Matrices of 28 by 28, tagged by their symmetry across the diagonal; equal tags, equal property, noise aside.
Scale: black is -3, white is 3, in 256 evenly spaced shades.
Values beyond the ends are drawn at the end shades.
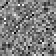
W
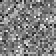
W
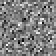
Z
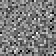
W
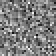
Z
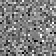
Z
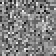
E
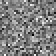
E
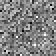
W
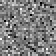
E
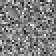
Z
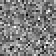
Z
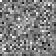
W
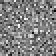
W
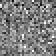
E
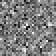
W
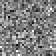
E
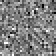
Z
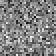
E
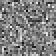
Z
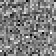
E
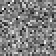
Z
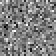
E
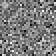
W
